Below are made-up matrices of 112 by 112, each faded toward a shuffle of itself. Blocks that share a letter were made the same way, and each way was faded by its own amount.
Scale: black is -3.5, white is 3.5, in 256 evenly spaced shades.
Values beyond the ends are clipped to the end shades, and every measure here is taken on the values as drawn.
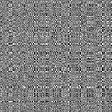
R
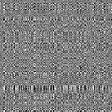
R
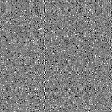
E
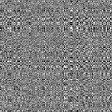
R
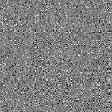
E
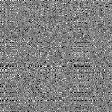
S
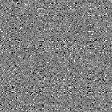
S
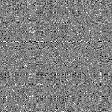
S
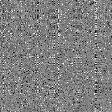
E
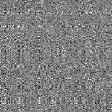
S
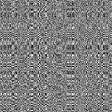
R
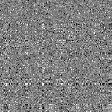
S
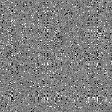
E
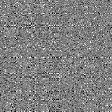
S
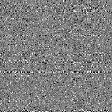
S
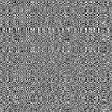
R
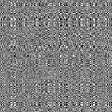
R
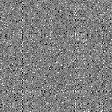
E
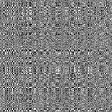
R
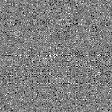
S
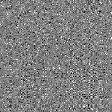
E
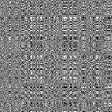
R
